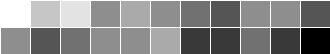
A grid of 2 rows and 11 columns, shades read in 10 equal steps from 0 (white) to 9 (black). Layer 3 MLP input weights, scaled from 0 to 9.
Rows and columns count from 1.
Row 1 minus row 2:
-4 -4 -4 0 -1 1 -2 -1 -1 -3 -3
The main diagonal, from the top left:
0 6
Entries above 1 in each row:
9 11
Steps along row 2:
up down down same down up same down up up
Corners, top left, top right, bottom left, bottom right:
0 6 4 9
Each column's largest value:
4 6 5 4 4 4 7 7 5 7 9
